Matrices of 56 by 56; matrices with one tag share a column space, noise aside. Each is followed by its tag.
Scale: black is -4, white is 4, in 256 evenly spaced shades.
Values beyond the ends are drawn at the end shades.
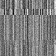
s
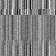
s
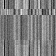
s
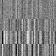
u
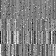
u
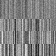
u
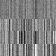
u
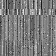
s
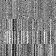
u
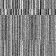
s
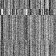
s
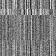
s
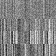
u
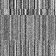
s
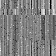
s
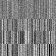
u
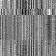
s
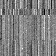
s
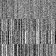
u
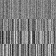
u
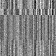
s
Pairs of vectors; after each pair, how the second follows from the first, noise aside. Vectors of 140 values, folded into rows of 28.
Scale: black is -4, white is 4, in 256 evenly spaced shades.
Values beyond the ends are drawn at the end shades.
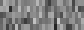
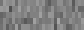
shrunk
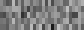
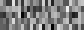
scaled up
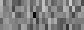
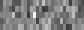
sign-scrambled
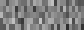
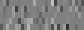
partly zeroed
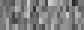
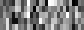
scaled up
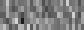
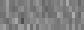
shrunk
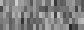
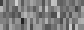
sign-scrambled
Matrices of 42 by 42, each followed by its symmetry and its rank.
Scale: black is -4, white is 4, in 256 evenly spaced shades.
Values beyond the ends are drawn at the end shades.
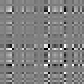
symmetric, rank one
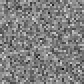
neither, full rank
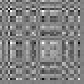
symmetric, rank two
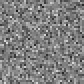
antisymmetric, full rank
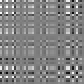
symmetric, rank one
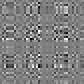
antisymmetric, rank two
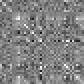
symmetric, rank five
